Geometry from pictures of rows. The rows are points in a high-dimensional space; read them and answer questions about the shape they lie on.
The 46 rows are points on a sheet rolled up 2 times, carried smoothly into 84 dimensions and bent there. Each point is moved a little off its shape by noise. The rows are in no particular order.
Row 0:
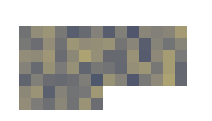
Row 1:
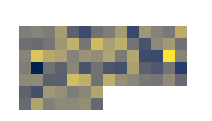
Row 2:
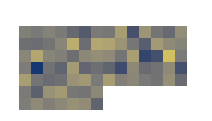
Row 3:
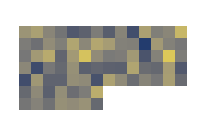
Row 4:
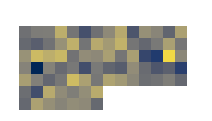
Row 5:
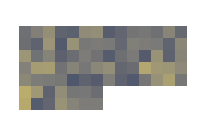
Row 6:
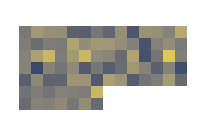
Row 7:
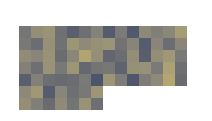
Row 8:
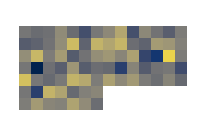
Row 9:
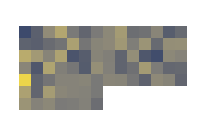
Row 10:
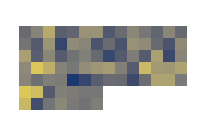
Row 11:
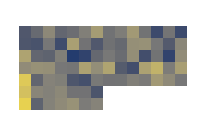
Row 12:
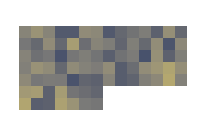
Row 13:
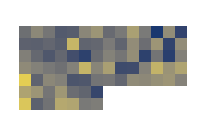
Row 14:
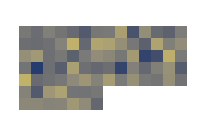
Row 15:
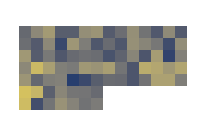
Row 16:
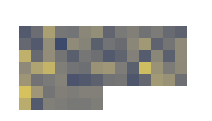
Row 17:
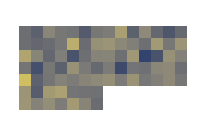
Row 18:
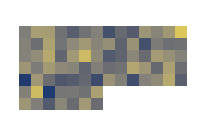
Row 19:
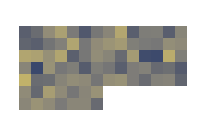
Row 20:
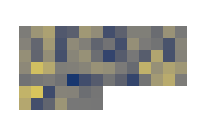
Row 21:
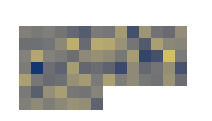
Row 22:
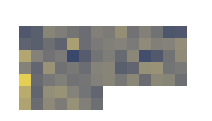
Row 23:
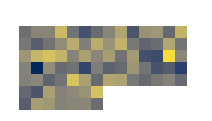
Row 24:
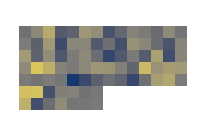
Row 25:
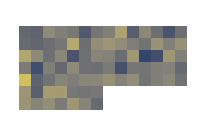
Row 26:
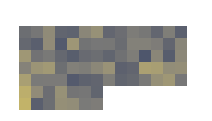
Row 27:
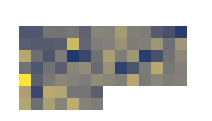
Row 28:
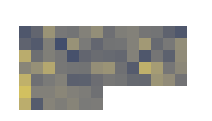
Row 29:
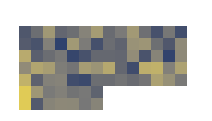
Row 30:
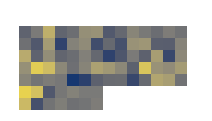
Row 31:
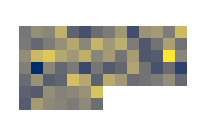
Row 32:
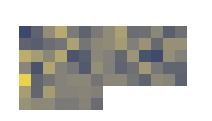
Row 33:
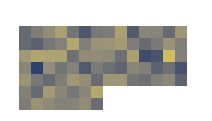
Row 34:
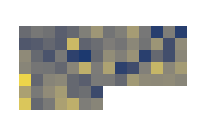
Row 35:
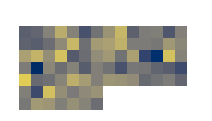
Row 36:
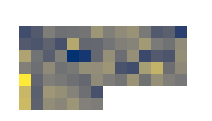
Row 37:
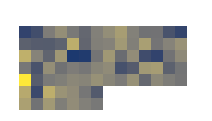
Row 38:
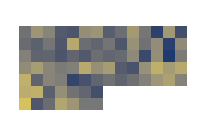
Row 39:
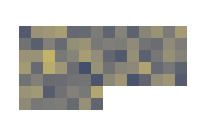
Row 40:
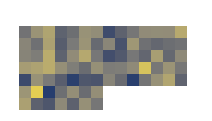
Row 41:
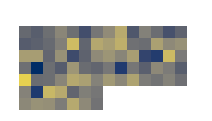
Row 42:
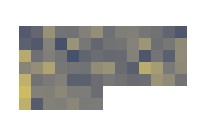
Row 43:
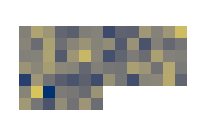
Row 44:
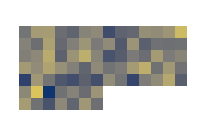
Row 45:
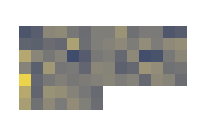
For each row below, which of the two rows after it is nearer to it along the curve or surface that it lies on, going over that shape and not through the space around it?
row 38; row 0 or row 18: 18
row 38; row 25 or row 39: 25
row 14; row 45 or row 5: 45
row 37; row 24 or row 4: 4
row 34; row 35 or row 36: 36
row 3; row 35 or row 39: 39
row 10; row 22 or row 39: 22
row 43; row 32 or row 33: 33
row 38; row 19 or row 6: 6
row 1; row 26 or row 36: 36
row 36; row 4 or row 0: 4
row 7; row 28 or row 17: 28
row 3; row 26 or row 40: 40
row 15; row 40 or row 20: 20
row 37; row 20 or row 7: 20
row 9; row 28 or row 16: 28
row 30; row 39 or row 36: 36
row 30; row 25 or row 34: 34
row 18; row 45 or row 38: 38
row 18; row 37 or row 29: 29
